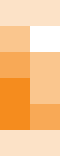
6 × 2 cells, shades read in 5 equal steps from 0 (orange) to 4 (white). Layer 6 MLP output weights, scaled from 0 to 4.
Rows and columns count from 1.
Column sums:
9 15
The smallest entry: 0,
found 2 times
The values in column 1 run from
0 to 3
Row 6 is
3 3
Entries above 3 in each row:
0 1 0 0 0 0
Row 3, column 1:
1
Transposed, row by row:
3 2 1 0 0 3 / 3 4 2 2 1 3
